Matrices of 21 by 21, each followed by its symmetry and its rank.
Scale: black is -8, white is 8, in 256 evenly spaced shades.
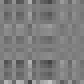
neither, rank one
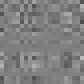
neither, rank two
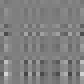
neither, rank one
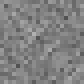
symmetric, full rank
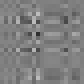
neither, rank two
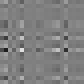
neither, rank one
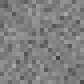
symmetric, full rank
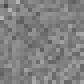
symmetric, full rank
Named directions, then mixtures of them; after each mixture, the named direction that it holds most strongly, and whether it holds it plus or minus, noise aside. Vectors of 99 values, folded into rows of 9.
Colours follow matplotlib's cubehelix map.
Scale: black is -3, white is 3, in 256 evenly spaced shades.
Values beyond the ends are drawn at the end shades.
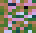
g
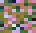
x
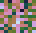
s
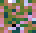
x, minus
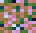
x, plus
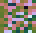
g, plus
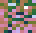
g, minus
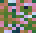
g, plus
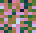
s, plus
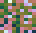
s, minus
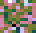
x, minus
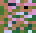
g, plus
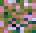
x, minus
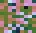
g, plus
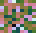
x, minus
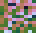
g, plus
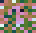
x, minus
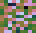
g, plus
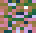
g, minus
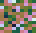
x, minus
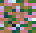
x, minus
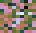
s, plus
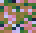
x, plus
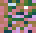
g, minus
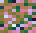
x, plus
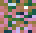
g, minus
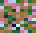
x, minus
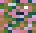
g, minus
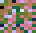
x, plus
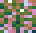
s, minus
